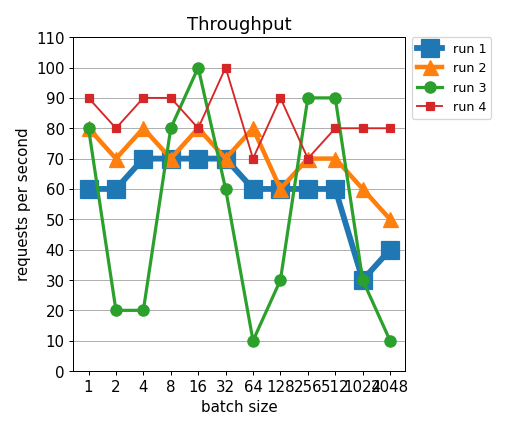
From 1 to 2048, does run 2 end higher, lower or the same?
lower
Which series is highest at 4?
run 4
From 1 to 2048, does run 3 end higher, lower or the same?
lower
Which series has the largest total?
run 4
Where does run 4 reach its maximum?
32
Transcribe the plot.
Title: Throughput
x-axis: batch size, ticks 1 2 4 8 16 32 64 128 256 512 1024 2048
y-axis: requests per second, ticks 0 10 20 30 40 50 60 70 80 90 100 110
Legend: run 1, run 2, run 3, run 4
Values:
run 1: 60 60 70 70 70 70 60 60 60 60 30 40
run 2: 80 70 80 70 80 70 80 60 70 70 60 50
run 3: 80 20 20 80 100 60 10 30 90 90 30 10
run 4: 90 80 90 90 80 100 70 90 70 80 80 80
